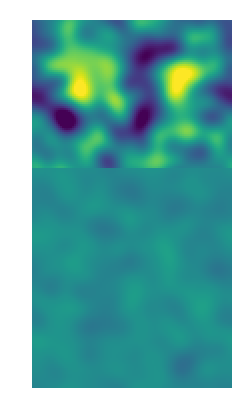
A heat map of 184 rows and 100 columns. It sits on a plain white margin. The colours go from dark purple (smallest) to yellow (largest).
There are no lone odd cells. The bottom part is calmer, past a seam about 40% of the way down. There is no overall slope. The distribution is heavy-tailed on both sides. Overall the values sit about 50% of the way up the scale.
